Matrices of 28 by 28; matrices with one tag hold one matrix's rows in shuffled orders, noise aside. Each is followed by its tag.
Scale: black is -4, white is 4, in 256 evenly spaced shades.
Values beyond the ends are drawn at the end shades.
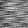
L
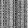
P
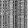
P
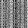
P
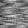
L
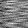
L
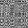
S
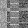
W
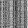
P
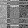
W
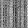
P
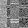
W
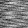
L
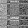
W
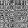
S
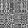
S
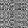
S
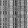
P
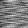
L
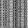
P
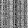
P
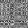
S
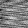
L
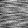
L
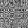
S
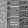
W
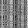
P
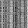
P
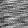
L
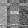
W
